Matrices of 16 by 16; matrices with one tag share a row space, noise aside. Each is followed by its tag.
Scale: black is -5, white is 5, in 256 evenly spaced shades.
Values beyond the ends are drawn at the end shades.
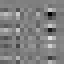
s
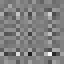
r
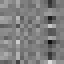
s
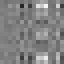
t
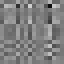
r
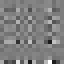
r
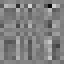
r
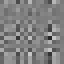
r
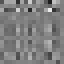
r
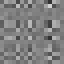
r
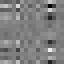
s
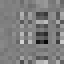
t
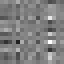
s
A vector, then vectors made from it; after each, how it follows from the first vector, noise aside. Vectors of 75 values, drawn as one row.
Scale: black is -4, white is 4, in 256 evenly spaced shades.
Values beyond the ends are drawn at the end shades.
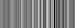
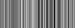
sign-scrambled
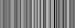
copied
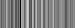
reversed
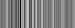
reversed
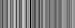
wrapped around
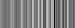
copied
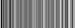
wrapped around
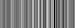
copied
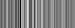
reversed
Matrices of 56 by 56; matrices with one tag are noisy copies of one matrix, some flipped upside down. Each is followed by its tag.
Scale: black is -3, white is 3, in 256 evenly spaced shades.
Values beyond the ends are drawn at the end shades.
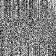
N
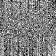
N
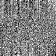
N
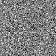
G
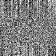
N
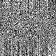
N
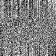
N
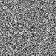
G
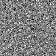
G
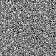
G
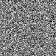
G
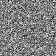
G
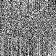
N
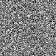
G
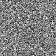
G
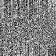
N
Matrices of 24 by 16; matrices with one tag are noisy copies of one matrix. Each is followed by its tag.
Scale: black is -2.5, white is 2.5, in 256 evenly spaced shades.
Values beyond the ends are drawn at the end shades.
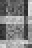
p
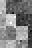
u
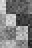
u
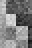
u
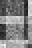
p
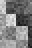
u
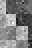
u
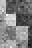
u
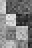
u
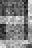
p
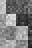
u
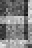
p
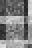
p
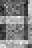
p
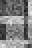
p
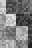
u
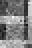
p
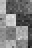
u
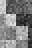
u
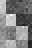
u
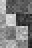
u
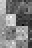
u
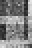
p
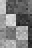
u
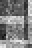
p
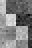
u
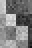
u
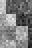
u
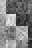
u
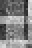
p
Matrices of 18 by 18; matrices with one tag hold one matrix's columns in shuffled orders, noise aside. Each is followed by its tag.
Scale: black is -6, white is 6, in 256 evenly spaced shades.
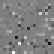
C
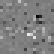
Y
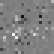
Y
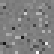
C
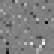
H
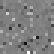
C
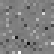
C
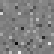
C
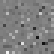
C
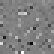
C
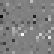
Y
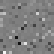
C
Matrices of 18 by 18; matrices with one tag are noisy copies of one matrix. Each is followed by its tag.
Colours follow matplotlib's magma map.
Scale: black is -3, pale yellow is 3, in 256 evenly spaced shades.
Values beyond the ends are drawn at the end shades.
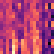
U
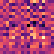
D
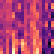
U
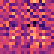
D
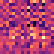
D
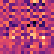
D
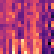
U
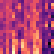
U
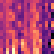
U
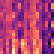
U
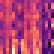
U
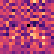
D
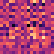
D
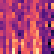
U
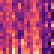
U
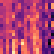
U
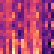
U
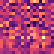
D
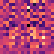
D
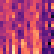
U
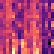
U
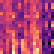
U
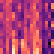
U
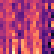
U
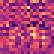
D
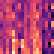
U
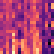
U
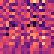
D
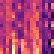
U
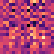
D
